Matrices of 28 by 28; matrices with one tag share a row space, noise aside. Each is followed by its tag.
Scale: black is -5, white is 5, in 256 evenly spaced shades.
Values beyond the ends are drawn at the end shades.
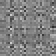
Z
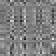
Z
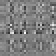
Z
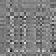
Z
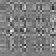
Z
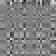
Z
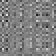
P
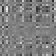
P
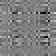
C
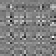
Z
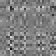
Z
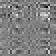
C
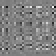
P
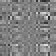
C
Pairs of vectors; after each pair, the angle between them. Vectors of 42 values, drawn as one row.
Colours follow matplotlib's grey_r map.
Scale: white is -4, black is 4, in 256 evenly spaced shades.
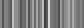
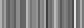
orthogonal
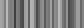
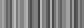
orthogonal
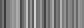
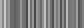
nearly opposite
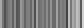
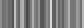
partly aligned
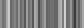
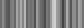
partly opposed
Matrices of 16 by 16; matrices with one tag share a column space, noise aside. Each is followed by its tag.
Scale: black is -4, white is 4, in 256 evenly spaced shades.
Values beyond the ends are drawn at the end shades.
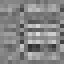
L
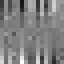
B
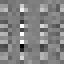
L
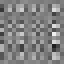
L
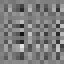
L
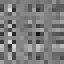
L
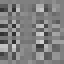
L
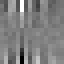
B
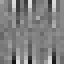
B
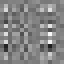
L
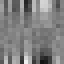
B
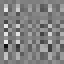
L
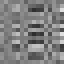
L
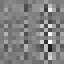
L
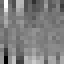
B
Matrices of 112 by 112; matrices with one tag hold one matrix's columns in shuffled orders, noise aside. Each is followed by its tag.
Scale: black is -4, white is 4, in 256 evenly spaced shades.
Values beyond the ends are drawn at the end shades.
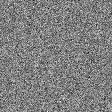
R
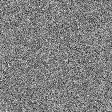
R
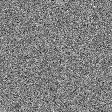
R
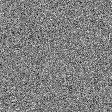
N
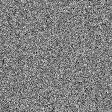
R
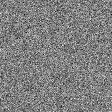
N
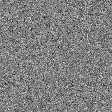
N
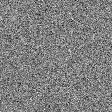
N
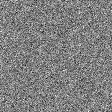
R
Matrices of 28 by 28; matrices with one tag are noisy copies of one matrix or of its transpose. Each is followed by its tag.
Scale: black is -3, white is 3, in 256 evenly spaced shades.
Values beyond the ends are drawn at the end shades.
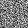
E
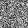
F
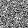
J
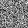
E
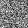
E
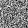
J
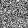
F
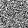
J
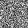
F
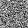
J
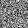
F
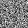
E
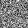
F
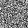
J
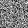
E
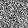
F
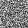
J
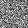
E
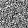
J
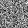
E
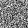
J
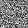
E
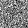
J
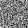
J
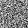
J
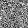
F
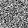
J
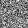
F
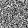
J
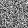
E
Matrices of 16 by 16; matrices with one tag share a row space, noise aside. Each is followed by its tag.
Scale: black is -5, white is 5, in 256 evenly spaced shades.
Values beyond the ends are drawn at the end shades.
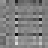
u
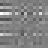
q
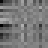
q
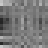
q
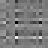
u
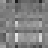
u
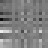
q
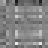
u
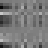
q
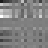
q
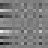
q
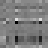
u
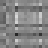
u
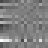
q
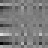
q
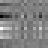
q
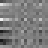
q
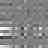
q
